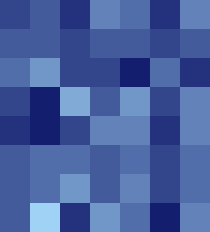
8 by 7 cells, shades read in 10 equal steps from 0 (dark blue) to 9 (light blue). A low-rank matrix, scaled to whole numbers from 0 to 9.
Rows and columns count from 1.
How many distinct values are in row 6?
3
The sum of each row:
21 19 19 25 19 24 27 28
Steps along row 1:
up down up down down up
